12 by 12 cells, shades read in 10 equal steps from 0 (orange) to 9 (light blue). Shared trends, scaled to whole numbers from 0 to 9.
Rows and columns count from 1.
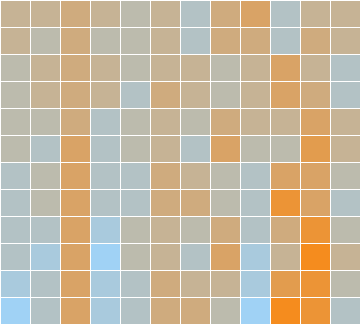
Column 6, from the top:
5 5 5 4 5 5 4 4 5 5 4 4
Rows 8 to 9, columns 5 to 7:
7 4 4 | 6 5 6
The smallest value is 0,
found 2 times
